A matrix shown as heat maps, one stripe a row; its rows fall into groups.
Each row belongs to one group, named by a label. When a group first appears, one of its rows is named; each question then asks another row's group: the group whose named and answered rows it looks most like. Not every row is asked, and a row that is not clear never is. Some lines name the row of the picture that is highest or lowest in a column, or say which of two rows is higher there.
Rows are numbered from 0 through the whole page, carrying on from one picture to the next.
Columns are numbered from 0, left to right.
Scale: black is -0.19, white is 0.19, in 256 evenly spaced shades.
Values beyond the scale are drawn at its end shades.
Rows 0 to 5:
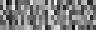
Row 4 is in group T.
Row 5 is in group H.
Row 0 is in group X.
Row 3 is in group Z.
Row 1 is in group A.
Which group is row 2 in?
T
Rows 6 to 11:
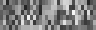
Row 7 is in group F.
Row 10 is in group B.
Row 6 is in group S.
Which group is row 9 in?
A
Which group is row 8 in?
Z
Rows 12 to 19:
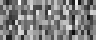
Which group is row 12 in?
X
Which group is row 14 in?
T
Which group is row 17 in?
S
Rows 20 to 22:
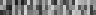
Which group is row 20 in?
A
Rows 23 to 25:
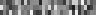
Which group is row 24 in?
X
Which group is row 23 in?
Z
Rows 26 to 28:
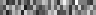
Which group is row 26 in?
B
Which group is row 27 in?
F
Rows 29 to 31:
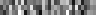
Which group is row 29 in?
B
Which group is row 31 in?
F
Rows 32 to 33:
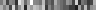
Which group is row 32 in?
X
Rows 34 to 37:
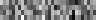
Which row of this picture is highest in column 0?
34
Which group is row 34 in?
X
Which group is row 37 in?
B
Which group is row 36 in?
H
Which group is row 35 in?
B
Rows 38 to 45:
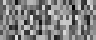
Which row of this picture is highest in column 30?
39
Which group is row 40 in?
T
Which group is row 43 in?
T
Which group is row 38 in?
A
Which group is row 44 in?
F
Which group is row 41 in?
H
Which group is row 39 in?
H
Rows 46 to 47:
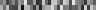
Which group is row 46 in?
Z
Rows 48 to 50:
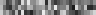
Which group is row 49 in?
X
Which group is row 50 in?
B
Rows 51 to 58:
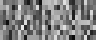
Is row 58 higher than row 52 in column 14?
Yes
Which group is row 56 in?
B
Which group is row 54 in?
H
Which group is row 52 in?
T
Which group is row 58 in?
X
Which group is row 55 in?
Z
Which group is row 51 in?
F
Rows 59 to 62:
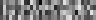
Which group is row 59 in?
F
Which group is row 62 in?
S
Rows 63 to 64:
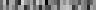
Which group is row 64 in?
S
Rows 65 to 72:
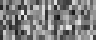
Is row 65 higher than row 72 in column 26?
No
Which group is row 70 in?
T
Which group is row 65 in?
Z
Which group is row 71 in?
A
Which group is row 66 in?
A
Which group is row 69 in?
A
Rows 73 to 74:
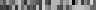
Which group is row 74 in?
Z
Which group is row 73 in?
H
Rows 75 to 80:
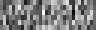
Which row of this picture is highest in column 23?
76
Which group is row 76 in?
H
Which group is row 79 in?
Z
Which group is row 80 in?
T
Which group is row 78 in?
A
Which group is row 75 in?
F
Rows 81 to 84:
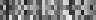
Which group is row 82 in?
Z
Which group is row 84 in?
S
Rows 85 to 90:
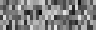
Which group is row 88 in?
A
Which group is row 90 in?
X
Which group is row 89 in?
X
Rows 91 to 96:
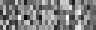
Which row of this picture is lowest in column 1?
94
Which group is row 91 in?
B
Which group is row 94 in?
F
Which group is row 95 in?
T
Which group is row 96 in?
A
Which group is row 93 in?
A
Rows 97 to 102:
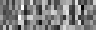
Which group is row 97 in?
B
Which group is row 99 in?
F
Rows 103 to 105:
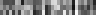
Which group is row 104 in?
H
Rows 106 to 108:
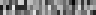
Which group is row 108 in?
A
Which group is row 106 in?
X
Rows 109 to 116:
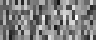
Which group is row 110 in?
Z
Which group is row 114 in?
B
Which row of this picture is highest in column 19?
113
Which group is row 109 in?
T
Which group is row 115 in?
T
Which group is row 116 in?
T
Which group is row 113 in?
Z
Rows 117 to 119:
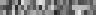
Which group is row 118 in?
Z
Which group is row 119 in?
A
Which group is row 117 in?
B
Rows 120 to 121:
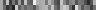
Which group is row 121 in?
B
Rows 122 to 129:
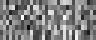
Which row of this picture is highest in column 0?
126
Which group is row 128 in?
H
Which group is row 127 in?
S
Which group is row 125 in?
F
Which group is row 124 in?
T
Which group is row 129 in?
H
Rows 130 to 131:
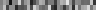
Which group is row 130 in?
T
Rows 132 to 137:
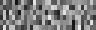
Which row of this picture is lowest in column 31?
135
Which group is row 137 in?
A
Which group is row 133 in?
F
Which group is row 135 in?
A
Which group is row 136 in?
H
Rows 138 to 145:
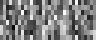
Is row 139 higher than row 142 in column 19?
No
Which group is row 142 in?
T
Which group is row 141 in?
X
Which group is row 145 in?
B
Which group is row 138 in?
H
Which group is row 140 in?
F
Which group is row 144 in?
B
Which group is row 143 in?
B
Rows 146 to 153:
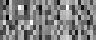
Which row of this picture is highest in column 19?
152
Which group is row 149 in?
S
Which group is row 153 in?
S
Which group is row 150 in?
X
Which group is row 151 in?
T
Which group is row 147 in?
F
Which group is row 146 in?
S
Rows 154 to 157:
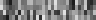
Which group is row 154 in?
X
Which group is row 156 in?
B
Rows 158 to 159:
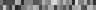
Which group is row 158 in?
H
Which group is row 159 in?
A
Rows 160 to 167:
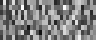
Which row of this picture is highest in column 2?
166
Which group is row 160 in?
A
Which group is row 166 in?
F
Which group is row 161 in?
F
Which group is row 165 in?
S
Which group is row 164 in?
B
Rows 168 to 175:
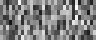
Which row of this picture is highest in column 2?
173
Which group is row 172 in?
Z
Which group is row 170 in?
S
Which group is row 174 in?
T
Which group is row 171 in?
H
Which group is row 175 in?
B
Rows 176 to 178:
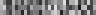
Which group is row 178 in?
Z
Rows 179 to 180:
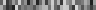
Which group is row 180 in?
B
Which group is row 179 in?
Z
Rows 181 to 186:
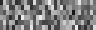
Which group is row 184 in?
B
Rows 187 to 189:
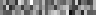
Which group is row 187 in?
X
